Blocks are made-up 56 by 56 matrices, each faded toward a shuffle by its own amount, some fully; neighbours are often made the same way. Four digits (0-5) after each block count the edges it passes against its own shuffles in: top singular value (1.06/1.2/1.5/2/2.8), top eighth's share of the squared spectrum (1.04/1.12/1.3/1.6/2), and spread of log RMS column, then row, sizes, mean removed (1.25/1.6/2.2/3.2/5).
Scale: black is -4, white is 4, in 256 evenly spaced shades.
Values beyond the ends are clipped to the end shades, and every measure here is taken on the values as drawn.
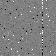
3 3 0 0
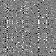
4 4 2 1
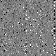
3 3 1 0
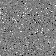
2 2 0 1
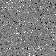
2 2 0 1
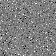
0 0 0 0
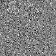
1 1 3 0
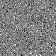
2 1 0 0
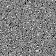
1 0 0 0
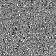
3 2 0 1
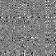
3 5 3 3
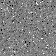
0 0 0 0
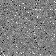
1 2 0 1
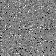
2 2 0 1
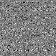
1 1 0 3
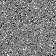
0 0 0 0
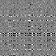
4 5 2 3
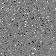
0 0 0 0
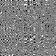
4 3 2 2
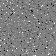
0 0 0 0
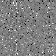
3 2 1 0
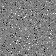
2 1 0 0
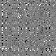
4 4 2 2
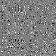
4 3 2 1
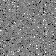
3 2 1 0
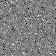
2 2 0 0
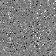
3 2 1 0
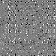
4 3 2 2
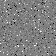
0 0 0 0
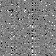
4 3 2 1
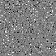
3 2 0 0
